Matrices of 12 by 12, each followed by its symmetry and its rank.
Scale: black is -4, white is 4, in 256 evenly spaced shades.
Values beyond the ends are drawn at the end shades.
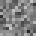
neither, full rank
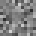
antisymmetric, full rank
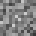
symmetric, full rank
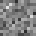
neither, full rank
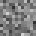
antisymmetric, full rank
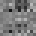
neither, rank two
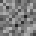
symmetric, full rank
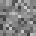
neither, full rank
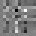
neither, rank two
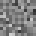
antisymmetric, full rank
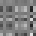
neither, rank one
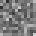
symmetric, full rank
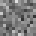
neither, full rank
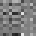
neither, rank two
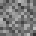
symmetric, full rank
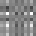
neither, rank one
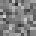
antisymmetric, full rank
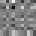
neither, rank two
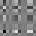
neither, rank one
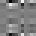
neither, rank one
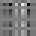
neither, rank one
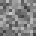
neither, full rank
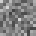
symmetric, full rank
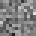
antisymmetric, full rank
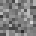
antisymmetric, full rank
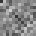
symmetric, full rank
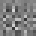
neither, rank two
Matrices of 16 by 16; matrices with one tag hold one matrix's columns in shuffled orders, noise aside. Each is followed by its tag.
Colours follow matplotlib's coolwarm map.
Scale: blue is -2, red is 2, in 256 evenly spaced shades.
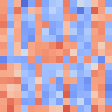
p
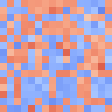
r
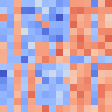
p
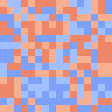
r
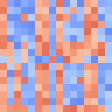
p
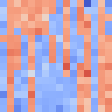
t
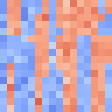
t
